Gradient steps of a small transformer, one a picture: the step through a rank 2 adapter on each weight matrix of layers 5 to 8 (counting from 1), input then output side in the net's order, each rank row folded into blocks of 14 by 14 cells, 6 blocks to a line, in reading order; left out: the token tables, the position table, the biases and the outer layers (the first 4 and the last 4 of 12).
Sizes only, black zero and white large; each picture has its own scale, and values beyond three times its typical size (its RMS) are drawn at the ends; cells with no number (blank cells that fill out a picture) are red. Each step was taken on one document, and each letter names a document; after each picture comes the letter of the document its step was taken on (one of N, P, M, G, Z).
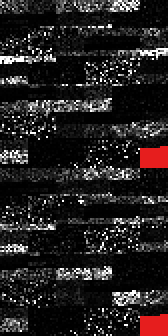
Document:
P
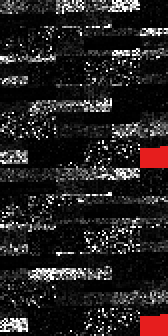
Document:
P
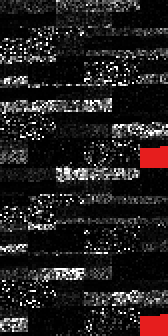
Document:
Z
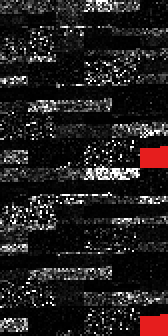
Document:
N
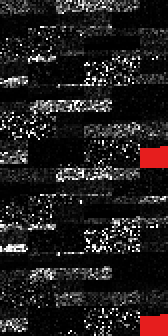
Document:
P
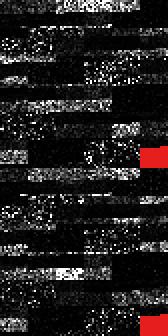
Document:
Z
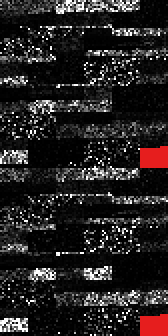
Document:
P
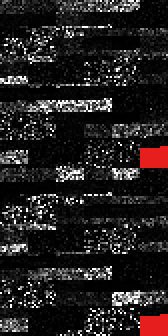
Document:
N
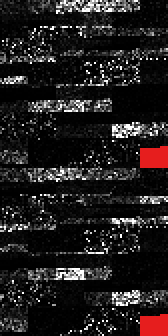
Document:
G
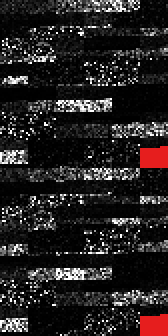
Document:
G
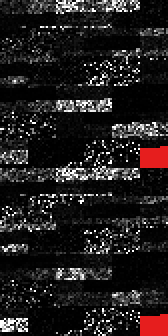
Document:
G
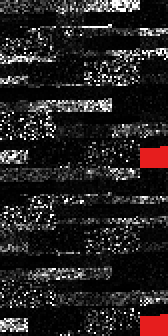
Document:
N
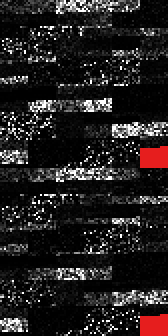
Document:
G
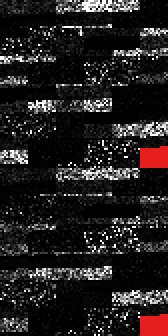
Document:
P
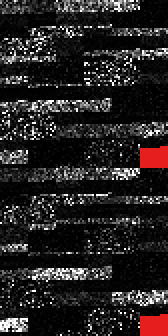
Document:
N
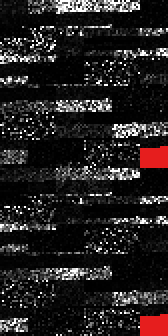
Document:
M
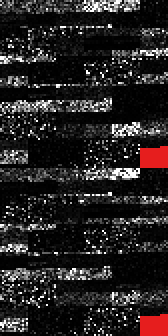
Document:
P
